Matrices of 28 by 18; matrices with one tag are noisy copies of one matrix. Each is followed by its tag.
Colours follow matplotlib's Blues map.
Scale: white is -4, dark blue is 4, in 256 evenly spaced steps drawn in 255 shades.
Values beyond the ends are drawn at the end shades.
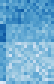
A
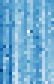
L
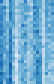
L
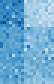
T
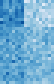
T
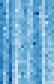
L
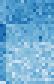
A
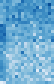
A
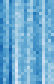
L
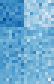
T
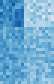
T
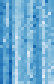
L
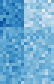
T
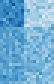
T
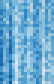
L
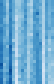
L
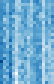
L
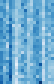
L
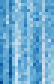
L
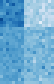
T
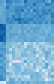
A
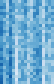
L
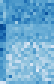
A
